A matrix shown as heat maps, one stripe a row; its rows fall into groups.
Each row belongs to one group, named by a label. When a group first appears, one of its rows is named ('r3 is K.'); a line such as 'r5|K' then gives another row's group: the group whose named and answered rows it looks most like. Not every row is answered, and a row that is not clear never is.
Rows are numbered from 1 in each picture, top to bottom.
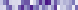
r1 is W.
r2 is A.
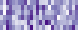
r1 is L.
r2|A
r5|W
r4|A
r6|A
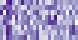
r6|A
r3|L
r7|L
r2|W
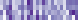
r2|A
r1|A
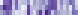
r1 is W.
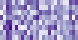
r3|W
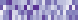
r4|A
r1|W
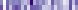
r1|A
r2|L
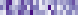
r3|A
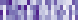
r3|L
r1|W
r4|L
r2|L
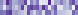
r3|W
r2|A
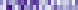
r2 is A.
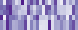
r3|W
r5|L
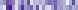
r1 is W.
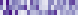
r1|L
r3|W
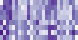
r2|W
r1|W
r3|W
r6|W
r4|W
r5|L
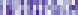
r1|A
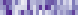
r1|W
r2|W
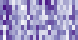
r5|W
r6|A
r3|W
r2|W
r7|L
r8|A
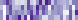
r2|A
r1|W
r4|L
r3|A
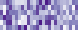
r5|W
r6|L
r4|W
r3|L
